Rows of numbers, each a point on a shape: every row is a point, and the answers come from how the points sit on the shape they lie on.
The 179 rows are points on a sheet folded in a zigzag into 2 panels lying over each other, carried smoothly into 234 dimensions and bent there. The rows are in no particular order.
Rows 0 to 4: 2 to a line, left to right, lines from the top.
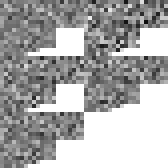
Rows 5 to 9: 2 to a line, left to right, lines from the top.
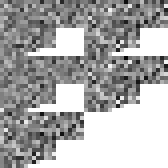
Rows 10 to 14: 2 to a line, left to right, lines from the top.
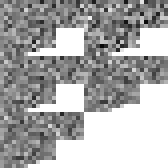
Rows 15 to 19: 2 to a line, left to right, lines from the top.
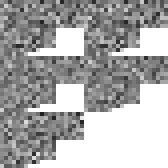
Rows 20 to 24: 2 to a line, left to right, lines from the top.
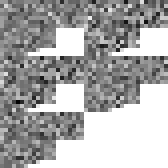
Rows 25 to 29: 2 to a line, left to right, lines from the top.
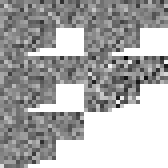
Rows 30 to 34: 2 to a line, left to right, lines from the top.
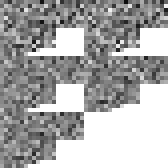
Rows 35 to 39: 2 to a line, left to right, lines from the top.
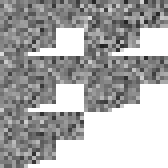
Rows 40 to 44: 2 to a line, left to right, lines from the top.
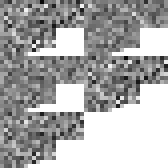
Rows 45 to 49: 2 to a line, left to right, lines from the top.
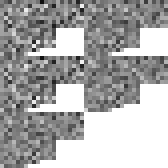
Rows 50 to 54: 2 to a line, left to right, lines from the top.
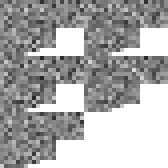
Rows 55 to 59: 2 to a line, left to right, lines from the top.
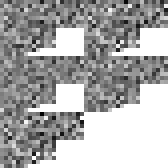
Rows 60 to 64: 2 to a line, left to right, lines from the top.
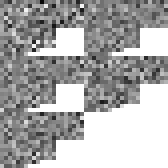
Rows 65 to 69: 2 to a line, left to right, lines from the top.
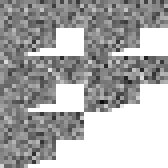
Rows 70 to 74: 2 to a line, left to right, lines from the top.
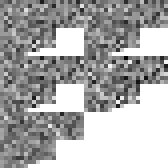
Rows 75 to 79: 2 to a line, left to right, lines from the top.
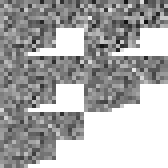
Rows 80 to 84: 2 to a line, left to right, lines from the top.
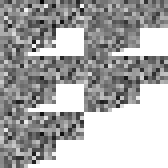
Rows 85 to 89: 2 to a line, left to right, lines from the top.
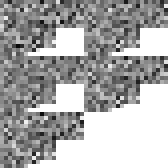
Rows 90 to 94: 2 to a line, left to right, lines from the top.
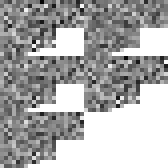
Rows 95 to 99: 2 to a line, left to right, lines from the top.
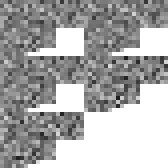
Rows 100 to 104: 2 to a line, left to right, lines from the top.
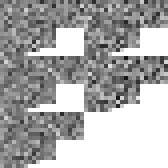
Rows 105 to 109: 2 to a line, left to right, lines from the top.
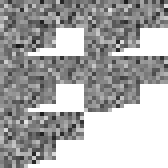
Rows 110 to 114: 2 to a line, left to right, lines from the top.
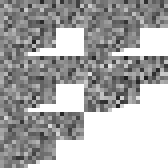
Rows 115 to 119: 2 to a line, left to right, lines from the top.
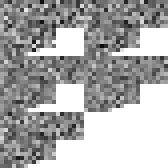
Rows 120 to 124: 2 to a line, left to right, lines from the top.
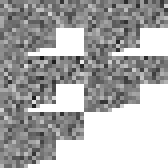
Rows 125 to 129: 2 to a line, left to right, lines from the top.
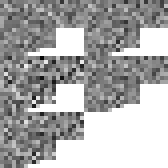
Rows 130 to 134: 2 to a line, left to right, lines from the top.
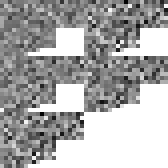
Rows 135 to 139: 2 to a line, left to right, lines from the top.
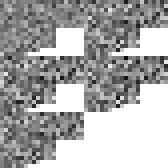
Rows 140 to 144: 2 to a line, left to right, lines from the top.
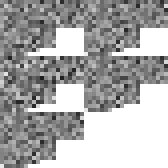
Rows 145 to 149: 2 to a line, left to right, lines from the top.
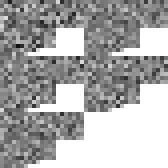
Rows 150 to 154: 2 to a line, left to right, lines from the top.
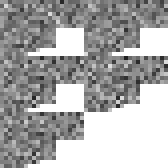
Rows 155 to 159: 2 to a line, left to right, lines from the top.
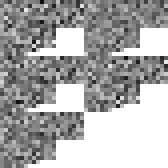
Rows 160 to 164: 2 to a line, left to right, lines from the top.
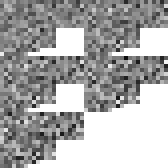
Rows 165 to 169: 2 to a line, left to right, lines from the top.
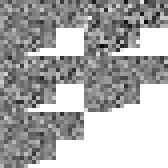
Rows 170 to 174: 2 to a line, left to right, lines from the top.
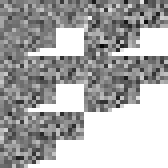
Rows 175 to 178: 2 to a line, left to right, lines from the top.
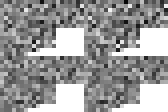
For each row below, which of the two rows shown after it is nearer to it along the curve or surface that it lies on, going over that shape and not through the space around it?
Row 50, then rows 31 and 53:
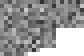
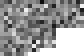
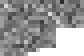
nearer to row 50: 31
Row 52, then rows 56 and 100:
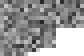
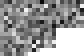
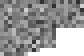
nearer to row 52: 56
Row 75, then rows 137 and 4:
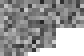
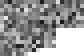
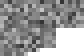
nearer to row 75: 137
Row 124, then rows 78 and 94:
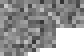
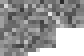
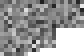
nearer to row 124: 78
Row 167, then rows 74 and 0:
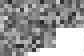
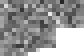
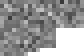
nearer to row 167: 0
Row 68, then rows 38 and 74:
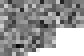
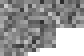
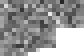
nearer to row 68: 38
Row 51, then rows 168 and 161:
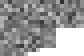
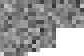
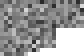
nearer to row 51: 161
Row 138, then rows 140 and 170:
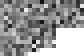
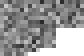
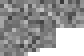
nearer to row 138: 140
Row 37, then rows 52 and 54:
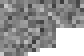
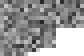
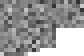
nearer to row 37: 52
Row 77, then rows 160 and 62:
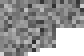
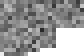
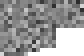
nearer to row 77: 160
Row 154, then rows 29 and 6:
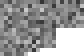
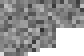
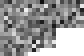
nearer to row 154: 6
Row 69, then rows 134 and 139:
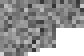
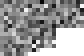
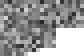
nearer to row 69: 134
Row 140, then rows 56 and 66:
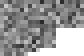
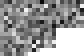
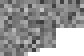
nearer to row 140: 56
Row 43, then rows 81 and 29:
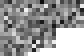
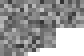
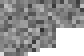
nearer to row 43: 81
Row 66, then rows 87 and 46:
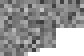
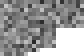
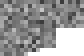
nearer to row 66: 46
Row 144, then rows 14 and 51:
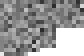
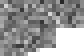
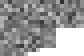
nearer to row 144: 14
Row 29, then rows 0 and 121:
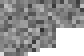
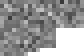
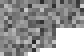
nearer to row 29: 121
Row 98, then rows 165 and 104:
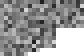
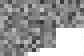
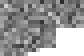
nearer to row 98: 104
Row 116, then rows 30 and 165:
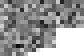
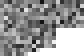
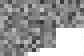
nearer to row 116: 30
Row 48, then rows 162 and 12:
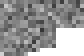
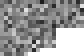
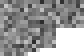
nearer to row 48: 12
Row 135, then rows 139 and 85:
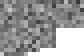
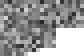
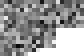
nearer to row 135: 139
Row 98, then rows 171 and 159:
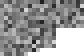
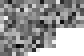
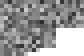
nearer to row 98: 171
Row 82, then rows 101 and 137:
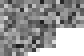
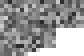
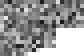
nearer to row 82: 137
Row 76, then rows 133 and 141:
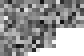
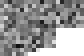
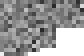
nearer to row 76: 133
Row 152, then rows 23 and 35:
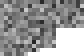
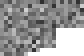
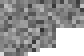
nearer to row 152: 35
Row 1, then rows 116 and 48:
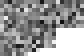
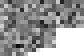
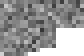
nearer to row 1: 116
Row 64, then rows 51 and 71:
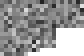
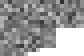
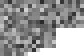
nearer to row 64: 71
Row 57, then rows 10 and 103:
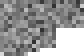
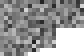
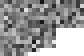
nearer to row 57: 10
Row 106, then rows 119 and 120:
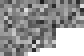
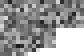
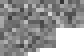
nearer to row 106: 119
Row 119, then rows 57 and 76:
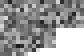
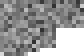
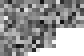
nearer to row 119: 76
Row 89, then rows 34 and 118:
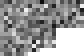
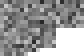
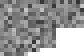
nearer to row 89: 118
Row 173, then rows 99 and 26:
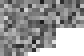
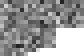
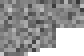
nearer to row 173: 99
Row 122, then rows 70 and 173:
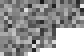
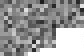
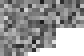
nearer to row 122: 173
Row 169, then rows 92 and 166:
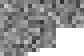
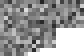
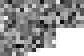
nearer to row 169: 166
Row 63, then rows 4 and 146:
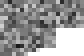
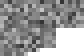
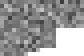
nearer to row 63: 4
